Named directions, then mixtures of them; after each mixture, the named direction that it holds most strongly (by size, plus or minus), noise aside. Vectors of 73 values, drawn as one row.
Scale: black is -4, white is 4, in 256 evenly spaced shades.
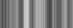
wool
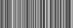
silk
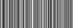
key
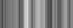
wool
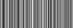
key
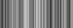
wool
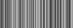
silk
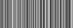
silk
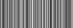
key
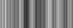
wool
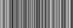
silk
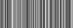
silk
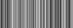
silk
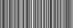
key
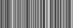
silk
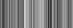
wool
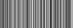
silk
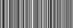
key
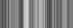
wool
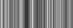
wool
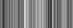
wool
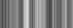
wool
